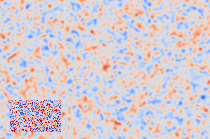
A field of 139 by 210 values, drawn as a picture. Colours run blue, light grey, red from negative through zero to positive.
Roughest part: bottom left. Odd patch: rougher, in the bottom left. Slope: none. Stripes: none. Average level on the scale: 50%. Mirror symmetry: none. Grain: blotchy.
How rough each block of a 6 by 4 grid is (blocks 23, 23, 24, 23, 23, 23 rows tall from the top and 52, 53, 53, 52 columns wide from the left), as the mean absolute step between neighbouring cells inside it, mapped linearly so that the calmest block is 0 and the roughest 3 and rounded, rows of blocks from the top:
0 0 0 0
0 0 0 0
0 0 0 0
0 0 0 0
3 1 0 0
3 1 0 0
